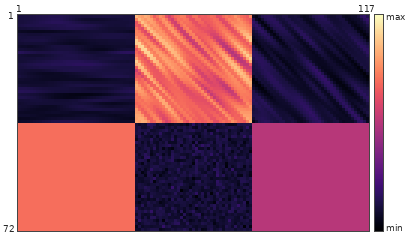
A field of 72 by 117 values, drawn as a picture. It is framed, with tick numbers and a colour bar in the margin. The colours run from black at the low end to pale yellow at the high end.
It is made of 2 by 3 panels. Panel 1,1: very low, streaked across, faint in contrast. Panel 1,2: high, slanting down to the right. Panel 1,3: very low, slanting down to the right, faint in contrast. Panel 2,1: high, flat. Panel 2,2: very low, fine-grained, faint in contrast. Panel 2,3: middling, flat.
